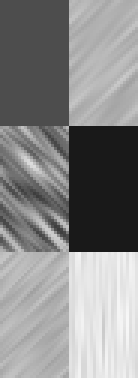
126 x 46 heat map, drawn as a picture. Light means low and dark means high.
The table splits into 3 rows of 2 panels. Panel 1,1: high, flat. Panel 1,2: low, slanting up to the right, faint in contrast. Panel 2,1: middling, slanting down to the right, strong in contrast. Panel 2,2: very high, flat. Panel 3,1: low, slanting up to the right, faint in contrast. Panel 3,2: very low, streaked downward, faint in contrast.
